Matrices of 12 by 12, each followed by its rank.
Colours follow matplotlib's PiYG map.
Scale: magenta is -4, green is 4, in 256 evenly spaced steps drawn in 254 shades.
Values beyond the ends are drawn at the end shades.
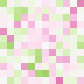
full rank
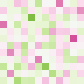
full rank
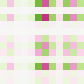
one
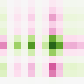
one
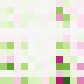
two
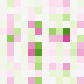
two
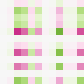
one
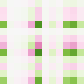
one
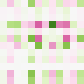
two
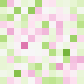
full rank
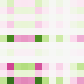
one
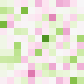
full rank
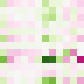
two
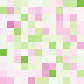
full rank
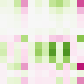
two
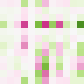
two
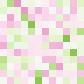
full rank
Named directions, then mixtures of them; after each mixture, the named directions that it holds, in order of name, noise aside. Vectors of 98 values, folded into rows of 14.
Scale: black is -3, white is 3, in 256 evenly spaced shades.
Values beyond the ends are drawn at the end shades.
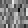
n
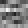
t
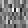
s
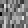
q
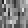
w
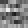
t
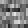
n, t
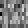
n, q, w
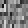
q, t, w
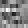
t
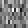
s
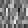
n, w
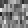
n, q, t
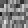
q, t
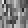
w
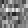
s, t, w
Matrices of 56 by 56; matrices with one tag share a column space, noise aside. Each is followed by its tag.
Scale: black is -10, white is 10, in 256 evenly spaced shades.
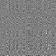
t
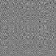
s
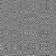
t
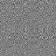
s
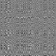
t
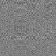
s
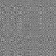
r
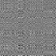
t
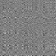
t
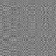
r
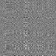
t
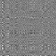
t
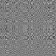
s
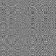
r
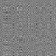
r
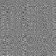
r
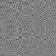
s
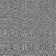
t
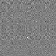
s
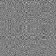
s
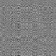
r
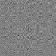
s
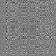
s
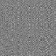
r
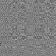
s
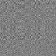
s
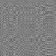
r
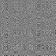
t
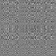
s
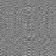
r
